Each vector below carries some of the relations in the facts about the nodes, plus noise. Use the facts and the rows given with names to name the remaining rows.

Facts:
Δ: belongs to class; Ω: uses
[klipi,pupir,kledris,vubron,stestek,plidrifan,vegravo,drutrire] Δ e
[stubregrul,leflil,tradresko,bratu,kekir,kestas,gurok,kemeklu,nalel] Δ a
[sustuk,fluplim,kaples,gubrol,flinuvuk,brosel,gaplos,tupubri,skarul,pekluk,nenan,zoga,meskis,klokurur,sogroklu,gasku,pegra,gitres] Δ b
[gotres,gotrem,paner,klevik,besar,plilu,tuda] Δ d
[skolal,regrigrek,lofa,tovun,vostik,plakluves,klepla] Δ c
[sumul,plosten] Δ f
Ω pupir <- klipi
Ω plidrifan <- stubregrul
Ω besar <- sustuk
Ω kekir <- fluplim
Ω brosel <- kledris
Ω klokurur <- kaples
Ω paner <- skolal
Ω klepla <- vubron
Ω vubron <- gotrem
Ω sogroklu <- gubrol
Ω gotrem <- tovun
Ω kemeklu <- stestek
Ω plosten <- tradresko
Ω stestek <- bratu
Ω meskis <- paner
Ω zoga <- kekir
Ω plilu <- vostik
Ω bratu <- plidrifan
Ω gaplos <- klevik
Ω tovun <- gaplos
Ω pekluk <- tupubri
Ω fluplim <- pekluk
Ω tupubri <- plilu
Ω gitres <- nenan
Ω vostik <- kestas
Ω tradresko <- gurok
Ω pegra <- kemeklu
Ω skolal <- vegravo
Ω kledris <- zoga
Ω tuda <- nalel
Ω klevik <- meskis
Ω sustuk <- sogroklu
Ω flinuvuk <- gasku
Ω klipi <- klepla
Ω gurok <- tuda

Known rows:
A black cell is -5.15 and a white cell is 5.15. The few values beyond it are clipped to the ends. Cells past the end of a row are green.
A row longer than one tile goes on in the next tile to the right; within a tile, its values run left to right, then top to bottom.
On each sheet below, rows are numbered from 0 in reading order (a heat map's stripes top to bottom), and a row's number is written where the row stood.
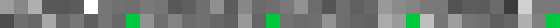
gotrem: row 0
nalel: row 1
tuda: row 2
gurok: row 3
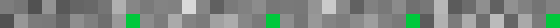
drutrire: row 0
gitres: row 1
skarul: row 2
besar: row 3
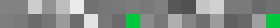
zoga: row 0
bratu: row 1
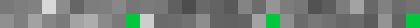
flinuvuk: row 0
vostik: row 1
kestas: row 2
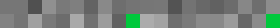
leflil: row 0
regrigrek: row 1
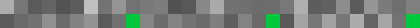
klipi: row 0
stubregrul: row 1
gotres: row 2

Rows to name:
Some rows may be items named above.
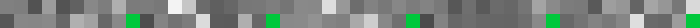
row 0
pupir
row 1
meskis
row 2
brosel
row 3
vegravo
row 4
sumul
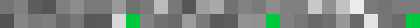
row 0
plidrifan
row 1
plilu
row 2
zoga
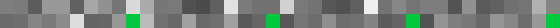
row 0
sumul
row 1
klepla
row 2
vubron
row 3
drutrire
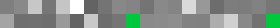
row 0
fluplim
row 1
brosel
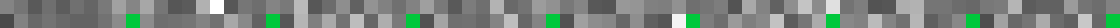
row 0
vegravo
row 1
kekir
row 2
besar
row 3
kledris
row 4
stestek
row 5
plosten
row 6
kemeklu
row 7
klevik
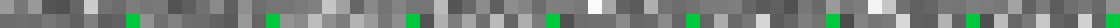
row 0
tovun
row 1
nalel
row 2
pegra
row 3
besar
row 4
gaplos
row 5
skolal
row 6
meskis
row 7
paner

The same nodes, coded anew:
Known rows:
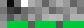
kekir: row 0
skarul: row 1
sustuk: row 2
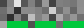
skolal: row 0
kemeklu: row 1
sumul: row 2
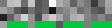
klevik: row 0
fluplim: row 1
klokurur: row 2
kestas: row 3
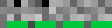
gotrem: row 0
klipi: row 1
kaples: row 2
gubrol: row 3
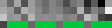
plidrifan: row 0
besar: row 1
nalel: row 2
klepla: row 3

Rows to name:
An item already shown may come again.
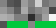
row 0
pupir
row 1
gaplos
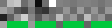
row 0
klevik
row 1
kekir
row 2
plosten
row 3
plosten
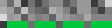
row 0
stestek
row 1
leflil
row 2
drutrire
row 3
kledris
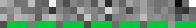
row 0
pegra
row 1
zoga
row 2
stubregrul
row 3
bratu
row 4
vegravo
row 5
tuda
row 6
kekir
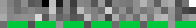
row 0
gotres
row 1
vubron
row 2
tovun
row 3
kemeklu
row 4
sumul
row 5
brosel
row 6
plilu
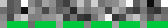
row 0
pekluk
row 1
vegravo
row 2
vostik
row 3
gaplos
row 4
paner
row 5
kekir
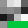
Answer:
meskis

